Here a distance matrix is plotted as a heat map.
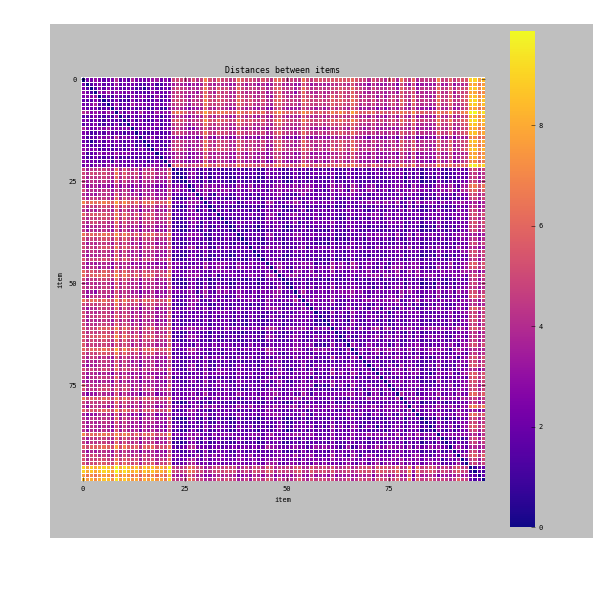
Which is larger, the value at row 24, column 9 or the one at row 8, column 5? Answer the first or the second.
the first
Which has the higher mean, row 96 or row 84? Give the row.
96
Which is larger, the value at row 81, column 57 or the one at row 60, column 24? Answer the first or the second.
the first
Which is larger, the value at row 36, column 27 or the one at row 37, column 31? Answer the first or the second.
the first
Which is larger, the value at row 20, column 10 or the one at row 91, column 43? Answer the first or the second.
the first
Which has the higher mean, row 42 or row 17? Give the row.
17
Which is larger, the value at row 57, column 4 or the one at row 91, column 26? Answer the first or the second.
the first
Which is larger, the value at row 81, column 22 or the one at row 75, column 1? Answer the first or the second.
the second
